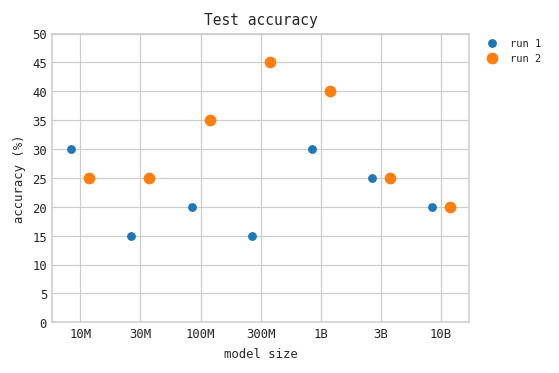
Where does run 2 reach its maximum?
300M
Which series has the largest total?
run 2
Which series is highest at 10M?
run 1
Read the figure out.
Title: Test accuracy
x-axis: model size, ticks 10M 30M 100M 300M 1B 3B 10B
y-axis: accuracy (%), ticks 0 5 10 15 20 25 30 35 40 45 50
Legend: run 1, run 2
Values:
run 1: 30 15 20 15 30 25 20
run 2: 25 25 35 45 40 25 20
